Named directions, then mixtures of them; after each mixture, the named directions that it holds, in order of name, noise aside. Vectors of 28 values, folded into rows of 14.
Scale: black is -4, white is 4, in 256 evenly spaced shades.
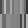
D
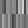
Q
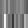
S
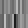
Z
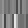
Z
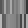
D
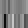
S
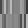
D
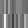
S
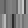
Q, S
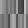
D, Q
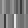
Q, Z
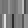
Q, S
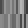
D, Q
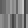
D, Q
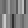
Q, S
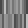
D, Z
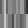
D, S
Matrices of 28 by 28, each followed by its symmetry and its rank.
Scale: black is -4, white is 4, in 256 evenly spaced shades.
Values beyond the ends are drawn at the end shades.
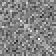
symmetric, full rank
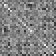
symmetric, rank five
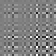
symmetric, rank one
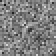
symmetric, full rank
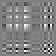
symmetric, rank one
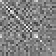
symmetric, rank five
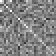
symmetric, rank five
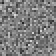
symmetric, full rank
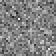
symmetric, full rank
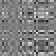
neither, rank two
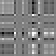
symmetric, rank one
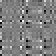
neither, rank two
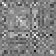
symmetric, rank five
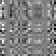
neither, rank two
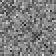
symmetric, full rank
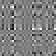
neither, rank two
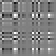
symmetric, rank one
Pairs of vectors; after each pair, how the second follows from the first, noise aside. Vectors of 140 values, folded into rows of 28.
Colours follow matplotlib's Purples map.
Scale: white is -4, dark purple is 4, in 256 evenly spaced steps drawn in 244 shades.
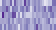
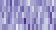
shuffled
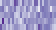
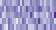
shuffled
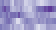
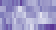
wrapped around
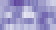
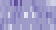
partly zeroed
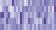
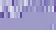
partly zeroed
